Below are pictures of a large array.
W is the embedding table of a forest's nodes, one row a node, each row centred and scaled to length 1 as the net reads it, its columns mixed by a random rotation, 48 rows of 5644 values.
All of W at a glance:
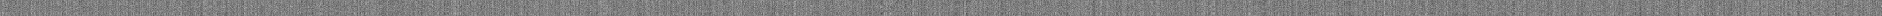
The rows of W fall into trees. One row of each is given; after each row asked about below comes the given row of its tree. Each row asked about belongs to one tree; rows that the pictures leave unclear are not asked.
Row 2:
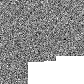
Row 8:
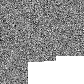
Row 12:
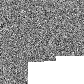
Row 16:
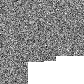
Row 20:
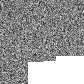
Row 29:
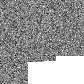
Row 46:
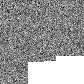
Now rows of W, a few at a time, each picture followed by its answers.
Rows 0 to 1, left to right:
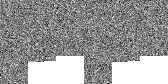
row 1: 46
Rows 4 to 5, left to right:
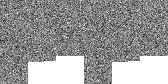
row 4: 8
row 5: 12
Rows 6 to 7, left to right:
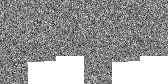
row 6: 29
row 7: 12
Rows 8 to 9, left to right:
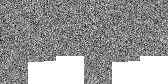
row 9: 12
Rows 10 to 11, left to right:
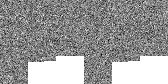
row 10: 12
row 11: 2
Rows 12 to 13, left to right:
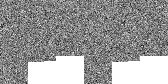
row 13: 29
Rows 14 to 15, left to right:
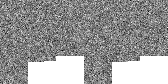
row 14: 12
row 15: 16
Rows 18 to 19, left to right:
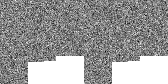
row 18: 29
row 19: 20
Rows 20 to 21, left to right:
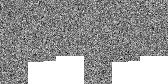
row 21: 16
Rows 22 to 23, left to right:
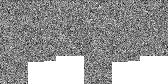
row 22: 46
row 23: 46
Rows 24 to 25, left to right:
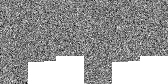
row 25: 20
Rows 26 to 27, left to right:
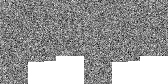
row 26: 12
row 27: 16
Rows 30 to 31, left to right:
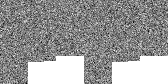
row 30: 12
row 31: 20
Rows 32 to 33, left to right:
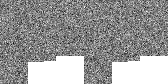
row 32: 16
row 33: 46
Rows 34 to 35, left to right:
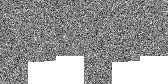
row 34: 8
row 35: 2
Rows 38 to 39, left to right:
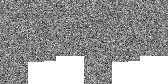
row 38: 16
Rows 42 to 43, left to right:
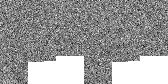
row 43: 29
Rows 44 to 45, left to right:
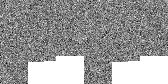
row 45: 29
